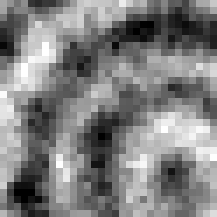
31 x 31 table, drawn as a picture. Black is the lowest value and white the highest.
Mirror symmetry: none. Odd rows or columns: none. Rings: centred on the bottom right. Slope: none.
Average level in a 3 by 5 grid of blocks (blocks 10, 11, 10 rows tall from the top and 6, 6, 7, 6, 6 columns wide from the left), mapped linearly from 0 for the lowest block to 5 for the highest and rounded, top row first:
34200 | 52145 | 04144
